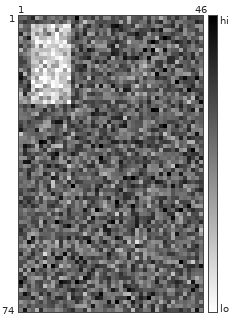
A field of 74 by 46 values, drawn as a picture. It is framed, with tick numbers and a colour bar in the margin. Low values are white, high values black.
Ninth with the lowest average: top left. Stripes: none. Mirror symmetry: none. Average level on the scale: 60%. Odd patch: lower, in the top left.
